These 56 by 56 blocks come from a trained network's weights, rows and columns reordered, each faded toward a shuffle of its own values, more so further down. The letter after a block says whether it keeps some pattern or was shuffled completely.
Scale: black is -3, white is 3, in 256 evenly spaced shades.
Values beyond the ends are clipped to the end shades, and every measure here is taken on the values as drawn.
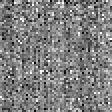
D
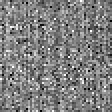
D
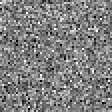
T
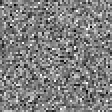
T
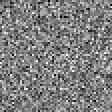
D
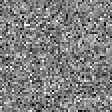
D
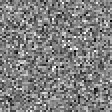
T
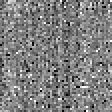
D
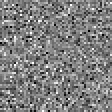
D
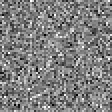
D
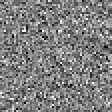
D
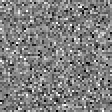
T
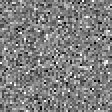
T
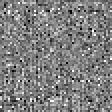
D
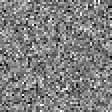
D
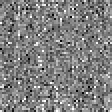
D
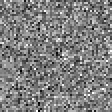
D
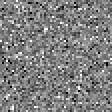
T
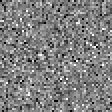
T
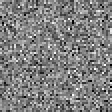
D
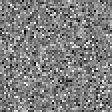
T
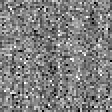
D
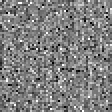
D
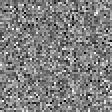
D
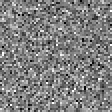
T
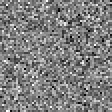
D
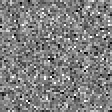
T
